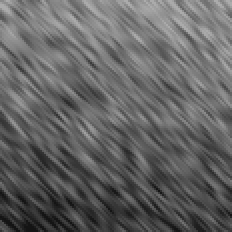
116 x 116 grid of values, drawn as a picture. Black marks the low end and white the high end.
The bottom left is the ninth with the lowest average. Streaks slant down to the right. No single row or column stands out from its neighbours. There is an overall slope up to the top.
